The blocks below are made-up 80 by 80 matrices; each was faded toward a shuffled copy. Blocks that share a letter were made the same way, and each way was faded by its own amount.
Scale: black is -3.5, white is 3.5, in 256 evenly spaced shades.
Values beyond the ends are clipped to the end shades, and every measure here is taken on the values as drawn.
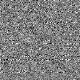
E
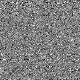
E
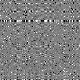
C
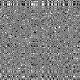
C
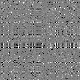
C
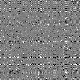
C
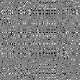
C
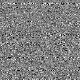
E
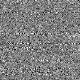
E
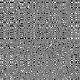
C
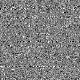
E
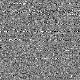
E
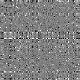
C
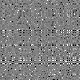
C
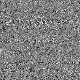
E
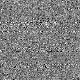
E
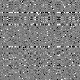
C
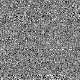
E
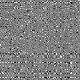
C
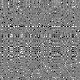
C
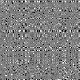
C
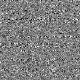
E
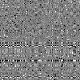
C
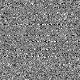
E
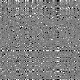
C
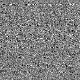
E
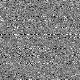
E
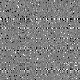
C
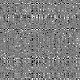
C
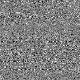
E
